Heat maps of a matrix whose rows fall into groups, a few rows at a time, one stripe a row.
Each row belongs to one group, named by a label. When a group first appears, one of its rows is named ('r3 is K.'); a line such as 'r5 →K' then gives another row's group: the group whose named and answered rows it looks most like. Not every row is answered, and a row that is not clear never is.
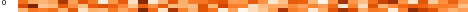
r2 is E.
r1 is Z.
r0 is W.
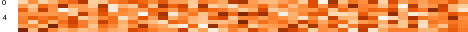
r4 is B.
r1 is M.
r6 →B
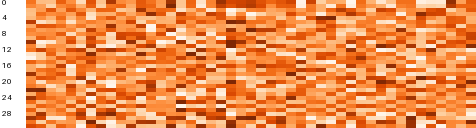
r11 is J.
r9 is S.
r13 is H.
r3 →E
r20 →J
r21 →W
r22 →Z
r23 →S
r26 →S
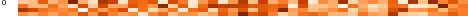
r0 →E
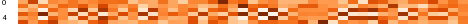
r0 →Z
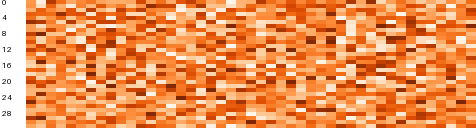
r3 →B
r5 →Z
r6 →J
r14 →S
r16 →H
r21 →M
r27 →J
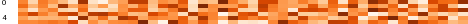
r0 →J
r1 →M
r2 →J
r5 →E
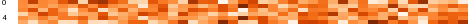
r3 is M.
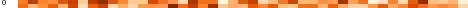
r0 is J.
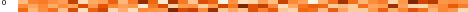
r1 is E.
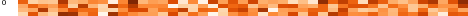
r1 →S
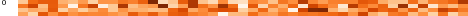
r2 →J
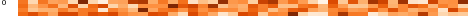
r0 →J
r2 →W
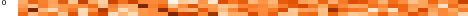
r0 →S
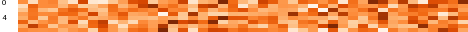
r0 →J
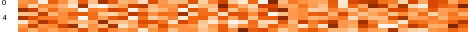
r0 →H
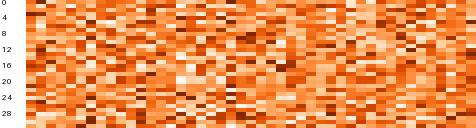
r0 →Z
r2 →W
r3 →Z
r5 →J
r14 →S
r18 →W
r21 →Z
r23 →W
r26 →B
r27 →S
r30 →H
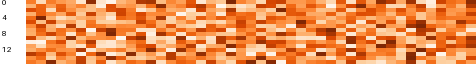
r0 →J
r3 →S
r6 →Z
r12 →E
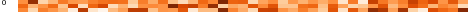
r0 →Z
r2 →J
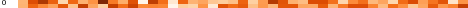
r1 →S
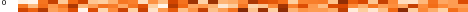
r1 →E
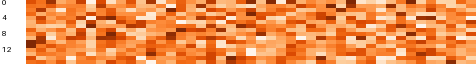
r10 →Z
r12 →E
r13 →E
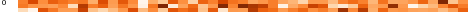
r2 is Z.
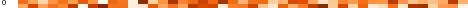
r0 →W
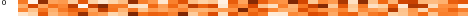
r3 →H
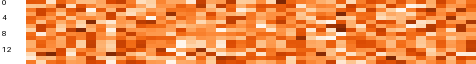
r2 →B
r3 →M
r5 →J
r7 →B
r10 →S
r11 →S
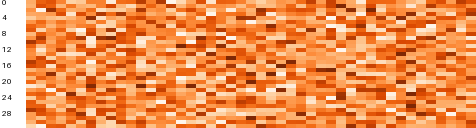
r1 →M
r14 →Z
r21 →H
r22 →H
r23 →Z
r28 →B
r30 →S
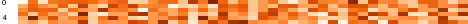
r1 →S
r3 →J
